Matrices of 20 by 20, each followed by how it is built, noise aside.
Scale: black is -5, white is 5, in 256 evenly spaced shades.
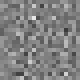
low rank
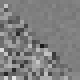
lower triangular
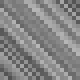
Toeplitz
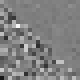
lower triangular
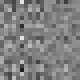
low rank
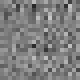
low rank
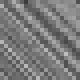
Toeplitz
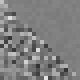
lower triangular
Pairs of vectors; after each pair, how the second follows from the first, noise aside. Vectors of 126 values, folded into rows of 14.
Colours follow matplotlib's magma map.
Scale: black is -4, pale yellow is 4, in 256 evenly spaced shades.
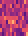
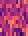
copied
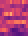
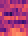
negated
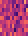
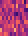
sign-scrambled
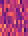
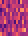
sign-scrambled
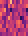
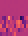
partly zeroed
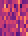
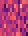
negated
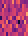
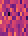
reversed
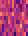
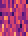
negated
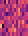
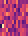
negated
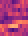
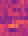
shrunk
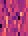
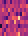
sign-scrambled
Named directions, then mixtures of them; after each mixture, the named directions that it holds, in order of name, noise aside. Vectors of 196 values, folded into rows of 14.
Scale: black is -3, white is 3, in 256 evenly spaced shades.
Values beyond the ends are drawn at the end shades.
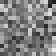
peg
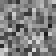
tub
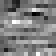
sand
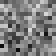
peg, tub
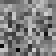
peg, tub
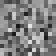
tub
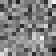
peg, tub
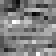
sand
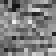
peg, sand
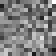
peg, tub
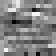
sand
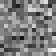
peg, sand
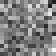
peg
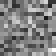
peg, sand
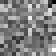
peg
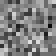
tub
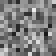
tub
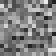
peg, sand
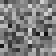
peg, tub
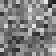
peg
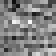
peg, sand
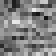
peg, sand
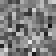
tub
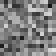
peg, sand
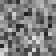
tub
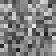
peg, tub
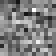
sand, tub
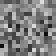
peg, tub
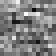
sand, tub
